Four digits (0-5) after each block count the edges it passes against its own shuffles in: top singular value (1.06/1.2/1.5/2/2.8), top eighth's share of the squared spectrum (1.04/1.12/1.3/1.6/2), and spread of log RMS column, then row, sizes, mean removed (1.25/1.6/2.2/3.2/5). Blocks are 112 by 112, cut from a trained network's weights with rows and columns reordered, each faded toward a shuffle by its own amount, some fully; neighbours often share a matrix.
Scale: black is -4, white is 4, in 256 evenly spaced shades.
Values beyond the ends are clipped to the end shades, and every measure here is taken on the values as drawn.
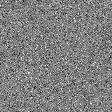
0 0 0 0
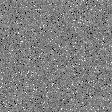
0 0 0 0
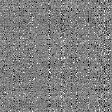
3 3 3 0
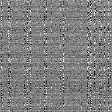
4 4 4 1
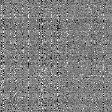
3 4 4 0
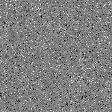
1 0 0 0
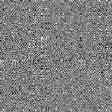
4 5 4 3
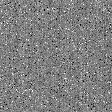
2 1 0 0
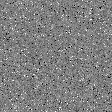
0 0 0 0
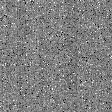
2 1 0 1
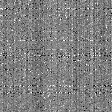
4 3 1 3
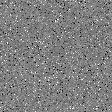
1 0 0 0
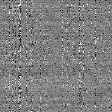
3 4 4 0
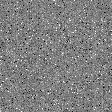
1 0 0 0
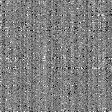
4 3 1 3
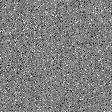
1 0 0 0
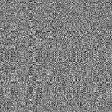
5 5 2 3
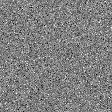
1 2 0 0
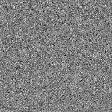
3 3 0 1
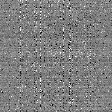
3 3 3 0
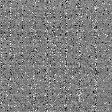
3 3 3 0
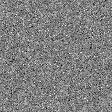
1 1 0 0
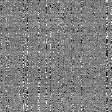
3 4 4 0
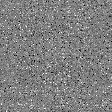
1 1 1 0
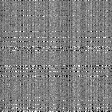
5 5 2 4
